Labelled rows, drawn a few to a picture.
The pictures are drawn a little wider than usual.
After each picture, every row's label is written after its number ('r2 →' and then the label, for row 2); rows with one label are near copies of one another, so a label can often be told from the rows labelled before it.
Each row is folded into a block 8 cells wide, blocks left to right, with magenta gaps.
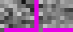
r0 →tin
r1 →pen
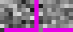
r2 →tin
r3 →pen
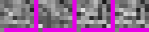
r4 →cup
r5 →tin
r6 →cup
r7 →cup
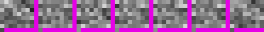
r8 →tin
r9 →pen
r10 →pen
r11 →pen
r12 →pen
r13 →pen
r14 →tin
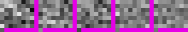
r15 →tin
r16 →cup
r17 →tin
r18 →pen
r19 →pen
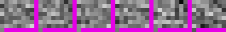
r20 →pen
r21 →cup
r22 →pen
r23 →pen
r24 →cup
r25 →tin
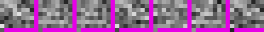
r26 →tin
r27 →cup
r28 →cup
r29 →tin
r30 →pen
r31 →cup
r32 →tin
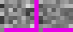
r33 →pen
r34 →pen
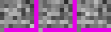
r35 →cup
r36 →cup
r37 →cup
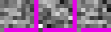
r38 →cup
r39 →tin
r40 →cup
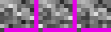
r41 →tin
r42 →tin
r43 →tin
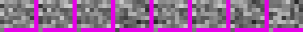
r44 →pen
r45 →pen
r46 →pen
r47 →tin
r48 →pen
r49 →pen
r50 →tin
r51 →cup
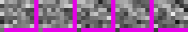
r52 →pen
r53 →pen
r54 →tin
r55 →tin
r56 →tin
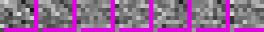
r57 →tin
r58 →tin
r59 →pen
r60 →pen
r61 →cup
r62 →cup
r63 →pen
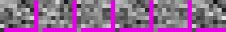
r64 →tin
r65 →cup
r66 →pen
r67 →tin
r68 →pen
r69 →tin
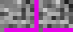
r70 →cup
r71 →cup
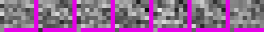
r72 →pen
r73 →tin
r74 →pen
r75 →tin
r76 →cup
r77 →tin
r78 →cup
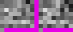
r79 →cup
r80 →cup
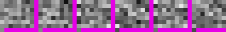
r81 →cup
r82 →cup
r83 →pen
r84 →tin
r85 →pen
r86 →tin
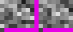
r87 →tin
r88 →tin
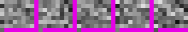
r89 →pen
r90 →cup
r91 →tin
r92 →pen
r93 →tin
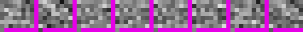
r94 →cup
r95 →tin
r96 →pen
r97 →pen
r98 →pen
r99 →pen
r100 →cup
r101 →tin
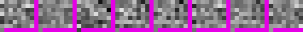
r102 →pen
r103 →pen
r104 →tin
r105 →cup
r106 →cup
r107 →pen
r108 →cup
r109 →pen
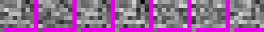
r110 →cup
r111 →tin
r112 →cup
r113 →cup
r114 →pen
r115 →pen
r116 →cup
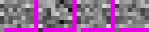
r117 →pen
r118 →tin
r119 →pen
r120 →pen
